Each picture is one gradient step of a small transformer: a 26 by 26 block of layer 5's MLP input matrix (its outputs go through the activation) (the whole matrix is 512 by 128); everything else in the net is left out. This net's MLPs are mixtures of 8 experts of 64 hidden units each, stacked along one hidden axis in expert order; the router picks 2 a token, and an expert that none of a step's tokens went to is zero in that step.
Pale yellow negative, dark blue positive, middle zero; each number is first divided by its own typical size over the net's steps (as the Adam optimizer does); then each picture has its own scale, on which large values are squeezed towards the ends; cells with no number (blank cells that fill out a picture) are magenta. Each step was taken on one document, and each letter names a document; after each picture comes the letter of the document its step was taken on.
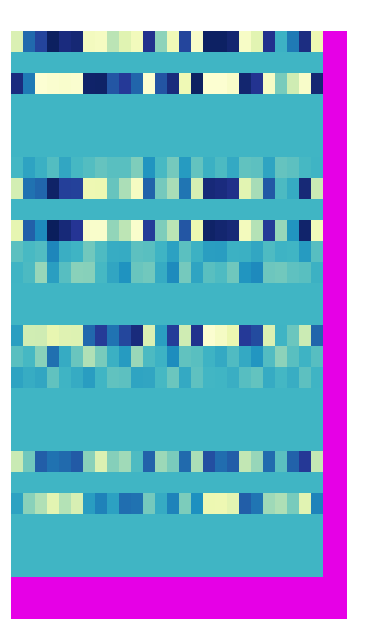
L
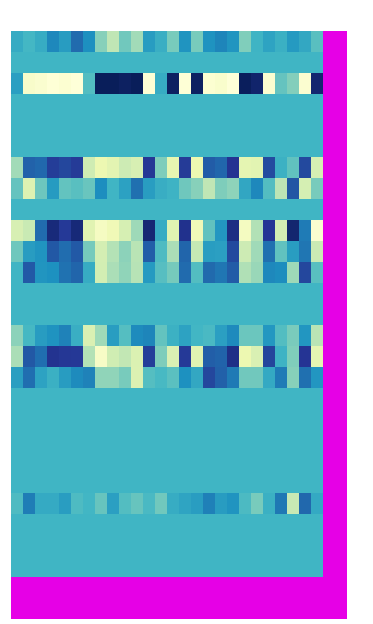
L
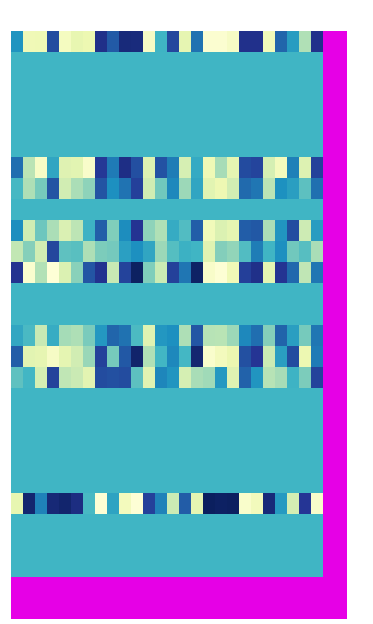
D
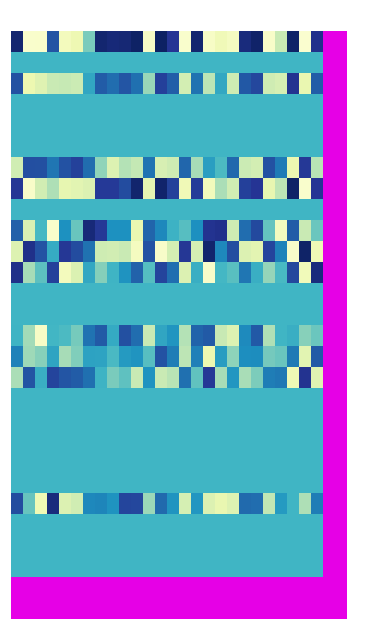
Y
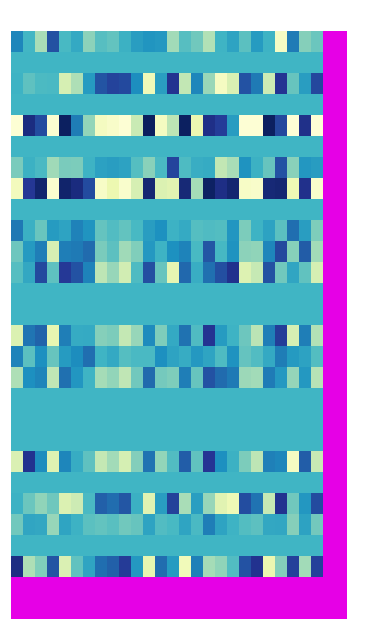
D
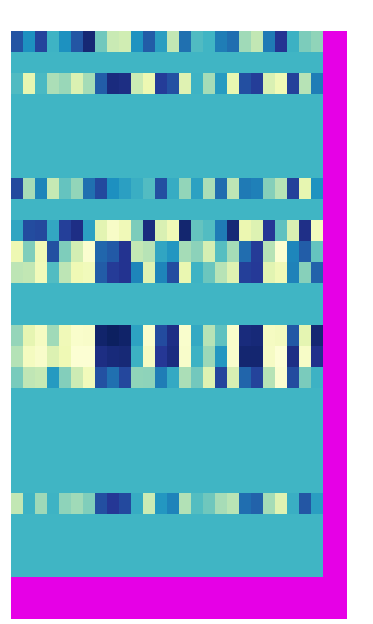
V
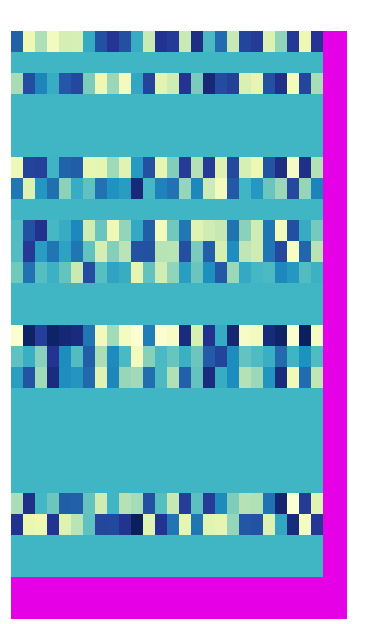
Y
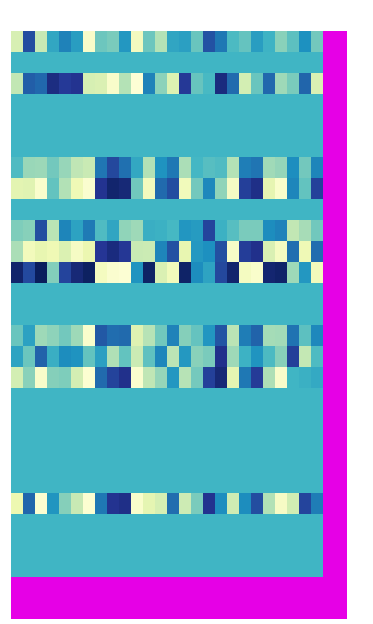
V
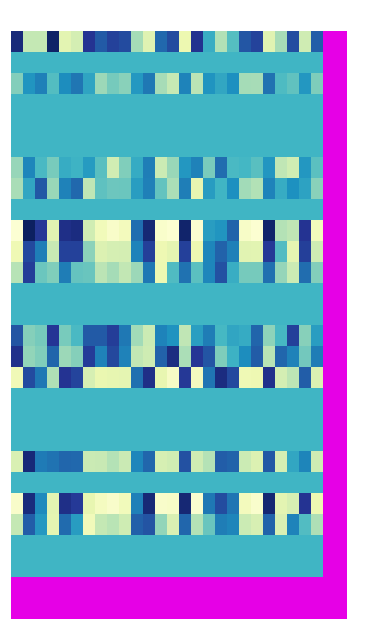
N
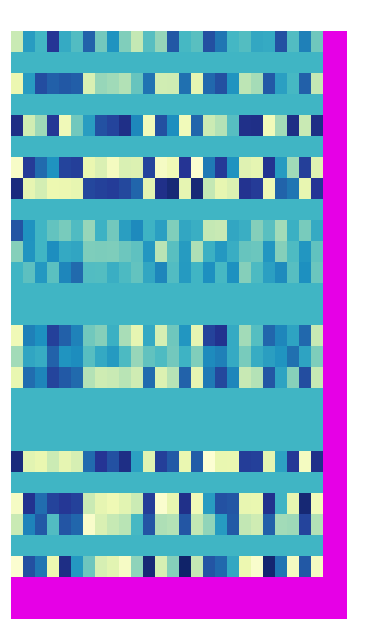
N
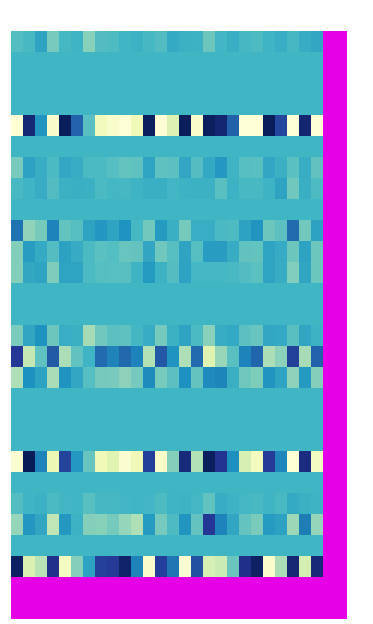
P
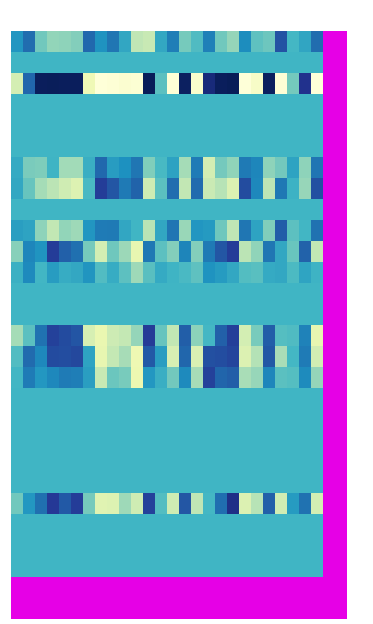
L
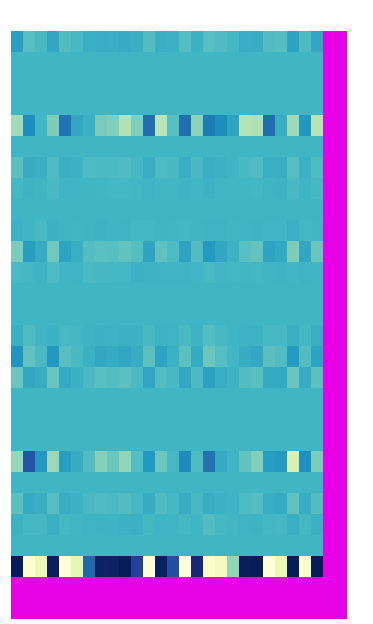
P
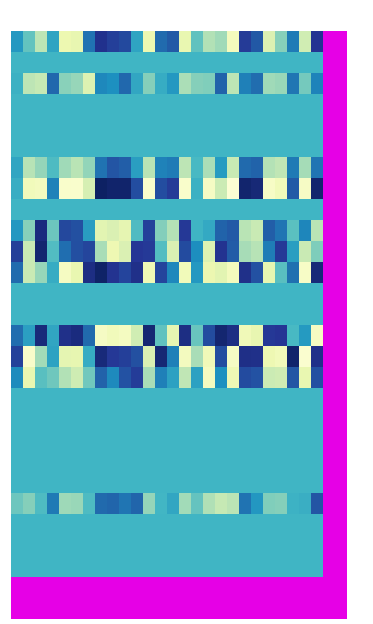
V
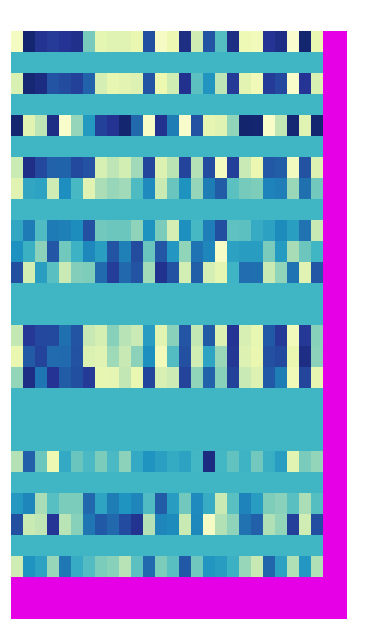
Y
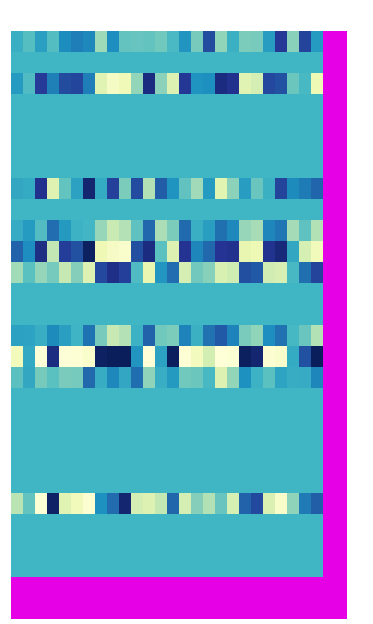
V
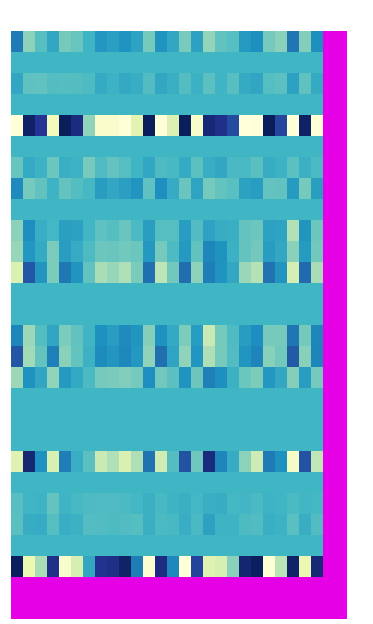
P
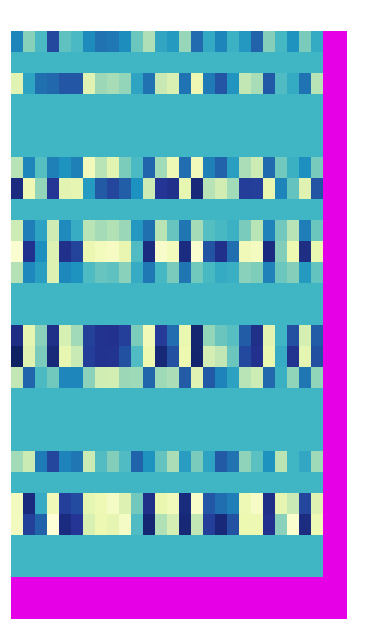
N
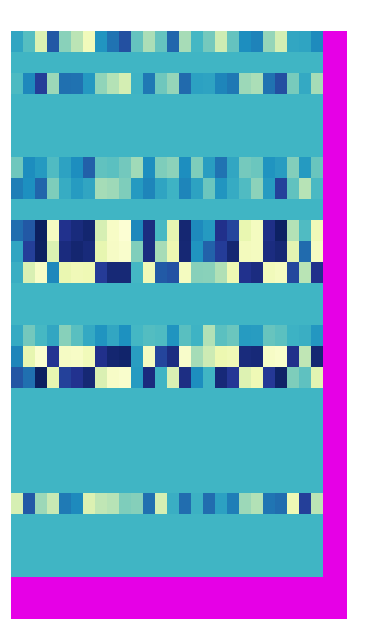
V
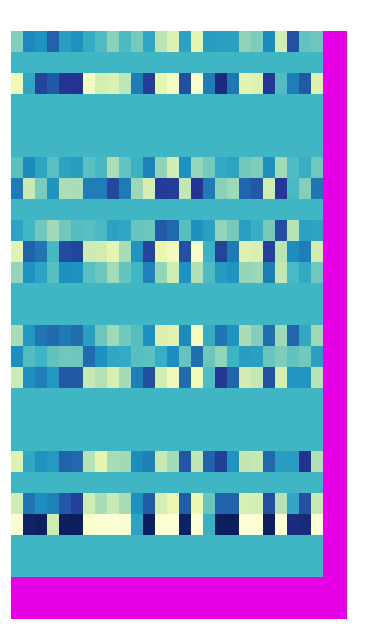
N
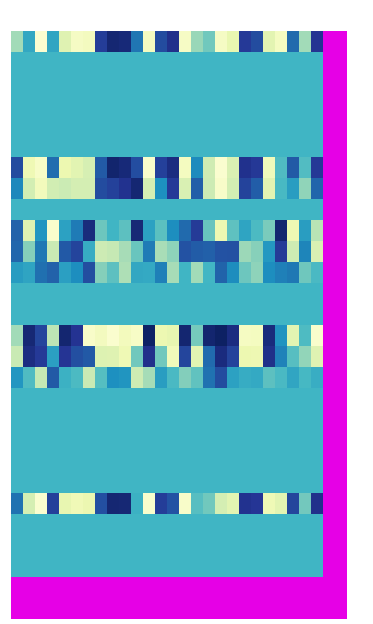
V
